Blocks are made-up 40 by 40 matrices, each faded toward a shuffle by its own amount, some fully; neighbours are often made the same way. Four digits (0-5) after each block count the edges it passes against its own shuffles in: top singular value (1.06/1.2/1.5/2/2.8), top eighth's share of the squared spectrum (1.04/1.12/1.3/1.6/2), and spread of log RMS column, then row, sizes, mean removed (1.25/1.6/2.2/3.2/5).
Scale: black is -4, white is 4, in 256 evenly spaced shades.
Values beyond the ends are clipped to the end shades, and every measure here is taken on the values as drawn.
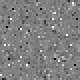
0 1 0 0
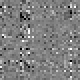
2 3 3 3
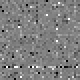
3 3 0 1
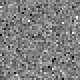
0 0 0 0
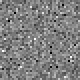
0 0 0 0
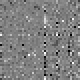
3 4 2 1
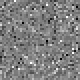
2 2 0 0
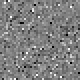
0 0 0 0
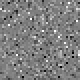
0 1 0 0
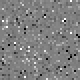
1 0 0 0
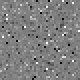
0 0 0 0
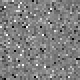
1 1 0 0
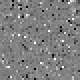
0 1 1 0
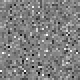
1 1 1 0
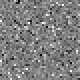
1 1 0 0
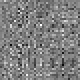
4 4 3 2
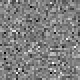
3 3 1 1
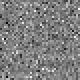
2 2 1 0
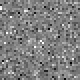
1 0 0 0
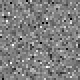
2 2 0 0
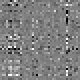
3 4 2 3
